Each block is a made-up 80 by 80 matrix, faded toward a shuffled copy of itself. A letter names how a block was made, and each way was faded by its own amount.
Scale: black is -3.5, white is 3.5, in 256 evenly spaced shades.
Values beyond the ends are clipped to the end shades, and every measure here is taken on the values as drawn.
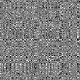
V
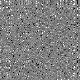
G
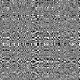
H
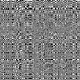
H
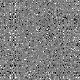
G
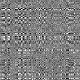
H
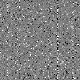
G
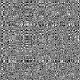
V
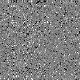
G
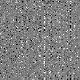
G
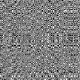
V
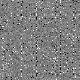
G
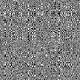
V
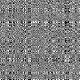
H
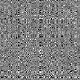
V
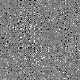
G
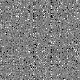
G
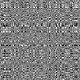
H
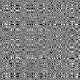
H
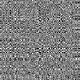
V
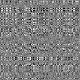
H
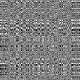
H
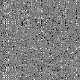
G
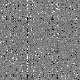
G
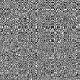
V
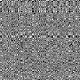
V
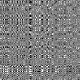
H
